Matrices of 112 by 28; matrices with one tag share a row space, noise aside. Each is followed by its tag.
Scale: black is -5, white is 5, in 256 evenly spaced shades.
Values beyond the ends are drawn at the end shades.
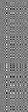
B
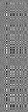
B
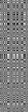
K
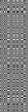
K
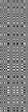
K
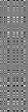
K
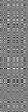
K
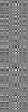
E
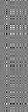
B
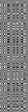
K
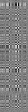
E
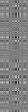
E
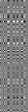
K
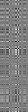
E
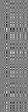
B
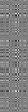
E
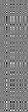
B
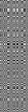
K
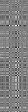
E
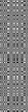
K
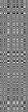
K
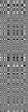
K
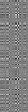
E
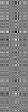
E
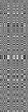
K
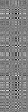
E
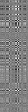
E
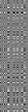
K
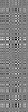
E
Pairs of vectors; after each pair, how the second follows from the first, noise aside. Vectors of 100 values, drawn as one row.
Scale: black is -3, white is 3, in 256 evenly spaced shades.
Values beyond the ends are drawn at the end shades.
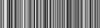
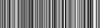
reversed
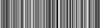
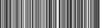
sign-scrambled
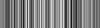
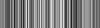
copied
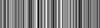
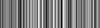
reversed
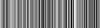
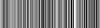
copied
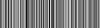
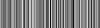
reversed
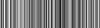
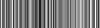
reversed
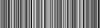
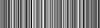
copied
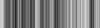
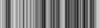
reversed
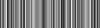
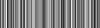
copied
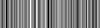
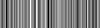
copied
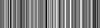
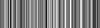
copied
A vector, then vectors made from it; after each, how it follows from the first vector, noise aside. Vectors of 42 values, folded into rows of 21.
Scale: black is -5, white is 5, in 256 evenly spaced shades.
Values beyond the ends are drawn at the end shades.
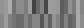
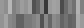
copied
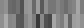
reversed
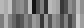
scaled up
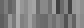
wrapped around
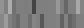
partly zeroed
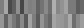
wrapped around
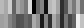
scaled up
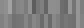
shrunk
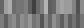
sign-scrambled
